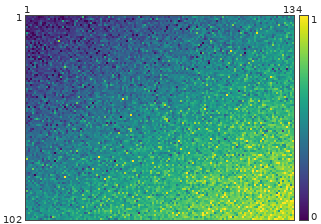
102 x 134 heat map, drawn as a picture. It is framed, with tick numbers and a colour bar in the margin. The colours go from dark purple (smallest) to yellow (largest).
There is an overall slope up to the bottom right. Fine speckle covers the field. No regular stripes run through it. The halves do not mirror each other. The top left is the ninth with the lowest average. The ninth with the highest average is the bottom right.
